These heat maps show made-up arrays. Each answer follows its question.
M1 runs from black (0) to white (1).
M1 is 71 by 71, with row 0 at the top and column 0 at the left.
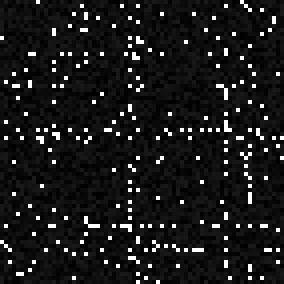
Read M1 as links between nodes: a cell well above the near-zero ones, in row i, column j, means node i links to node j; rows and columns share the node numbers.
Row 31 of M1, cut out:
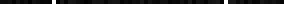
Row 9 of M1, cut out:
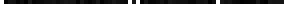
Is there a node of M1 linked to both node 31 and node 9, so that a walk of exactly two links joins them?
no
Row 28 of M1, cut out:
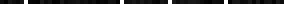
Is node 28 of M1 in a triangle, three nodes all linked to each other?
yes
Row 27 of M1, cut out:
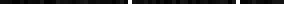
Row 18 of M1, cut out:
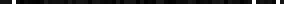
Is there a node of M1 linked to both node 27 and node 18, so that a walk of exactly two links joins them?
no
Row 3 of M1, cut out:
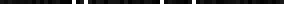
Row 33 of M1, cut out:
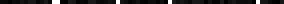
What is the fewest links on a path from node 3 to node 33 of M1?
3
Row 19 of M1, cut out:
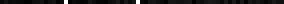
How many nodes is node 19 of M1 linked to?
2
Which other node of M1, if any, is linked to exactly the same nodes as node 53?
node 24
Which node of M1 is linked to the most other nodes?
node 56
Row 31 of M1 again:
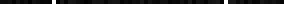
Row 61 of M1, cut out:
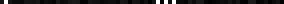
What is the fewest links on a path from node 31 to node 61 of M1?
3
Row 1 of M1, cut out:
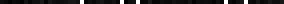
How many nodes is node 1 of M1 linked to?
5
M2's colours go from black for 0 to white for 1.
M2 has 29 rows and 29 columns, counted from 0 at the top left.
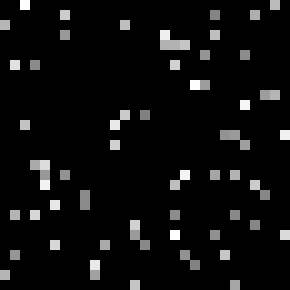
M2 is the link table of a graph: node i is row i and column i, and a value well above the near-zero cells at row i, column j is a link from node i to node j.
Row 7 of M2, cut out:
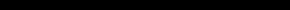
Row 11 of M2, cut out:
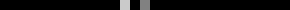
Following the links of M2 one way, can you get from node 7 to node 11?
no
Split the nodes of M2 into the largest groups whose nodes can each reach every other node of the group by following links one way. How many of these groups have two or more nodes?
2
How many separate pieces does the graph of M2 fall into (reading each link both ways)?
4
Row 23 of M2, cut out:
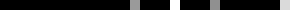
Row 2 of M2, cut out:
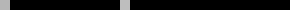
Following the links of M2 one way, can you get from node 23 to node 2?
no
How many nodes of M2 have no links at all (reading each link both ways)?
2
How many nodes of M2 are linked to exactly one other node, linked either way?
1
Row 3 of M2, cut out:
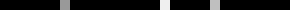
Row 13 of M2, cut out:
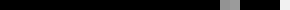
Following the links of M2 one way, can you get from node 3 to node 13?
yes
